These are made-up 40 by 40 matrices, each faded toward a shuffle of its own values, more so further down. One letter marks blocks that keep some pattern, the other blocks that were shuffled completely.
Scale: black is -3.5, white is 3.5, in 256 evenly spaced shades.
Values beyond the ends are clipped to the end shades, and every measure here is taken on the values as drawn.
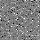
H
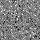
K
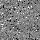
H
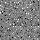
H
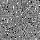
H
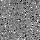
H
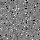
H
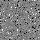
H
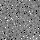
K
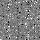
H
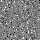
K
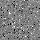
H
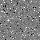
K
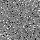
K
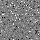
K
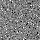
K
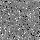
H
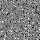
K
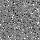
K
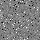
K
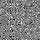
H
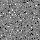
K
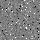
K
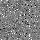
K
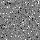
K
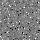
K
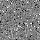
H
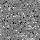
H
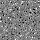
K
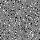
H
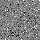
H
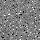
H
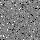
K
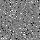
H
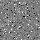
H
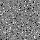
H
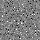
K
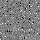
H
